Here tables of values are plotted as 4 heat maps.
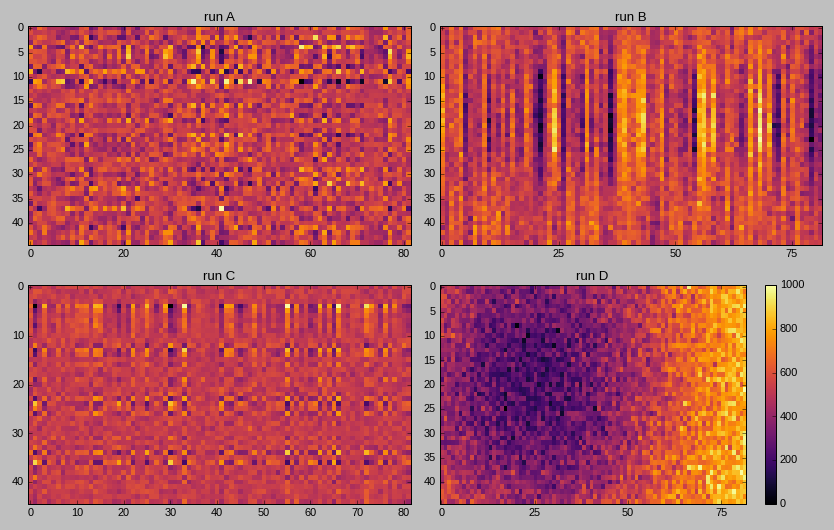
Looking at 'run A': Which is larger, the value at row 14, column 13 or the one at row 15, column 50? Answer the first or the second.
the first
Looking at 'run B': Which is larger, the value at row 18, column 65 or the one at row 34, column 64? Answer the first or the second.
the second
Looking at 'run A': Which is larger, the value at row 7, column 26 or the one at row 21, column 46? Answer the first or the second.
the second
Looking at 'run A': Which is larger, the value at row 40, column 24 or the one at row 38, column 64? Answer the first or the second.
the second
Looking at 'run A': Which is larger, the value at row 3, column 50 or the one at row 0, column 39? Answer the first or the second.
the first
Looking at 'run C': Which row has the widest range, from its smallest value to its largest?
4
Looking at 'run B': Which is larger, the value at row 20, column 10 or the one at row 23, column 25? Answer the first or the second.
the second
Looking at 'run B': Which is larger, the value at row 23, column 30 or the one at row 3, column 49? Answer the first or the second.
the second
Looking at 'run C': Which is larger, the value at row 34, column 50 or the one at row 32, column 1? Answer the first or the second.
the first
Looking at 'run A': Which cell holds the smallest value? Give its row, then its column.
11, 58
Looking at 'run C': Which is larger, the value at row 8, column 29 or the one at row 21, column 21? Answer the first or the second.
the first
